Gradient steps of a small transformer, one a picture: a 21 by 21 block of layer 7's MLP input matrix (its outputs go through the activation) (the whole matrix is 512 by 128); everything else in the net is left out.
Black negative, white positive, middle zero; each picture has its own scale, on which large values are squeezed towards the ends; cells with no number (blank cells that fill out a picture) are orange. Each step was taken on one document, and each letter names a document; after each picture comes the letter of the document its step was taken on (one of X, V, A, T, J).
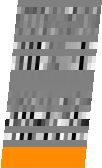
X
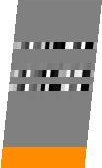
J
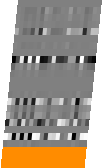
X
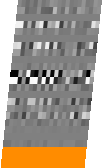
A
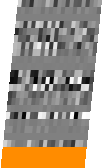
A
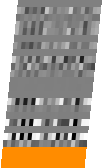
X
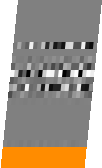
J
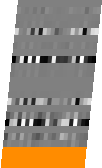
X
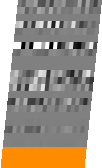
A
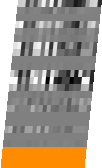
A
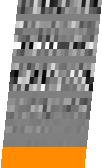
A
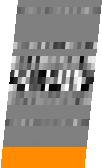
J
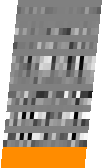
X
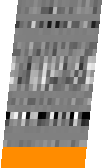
A
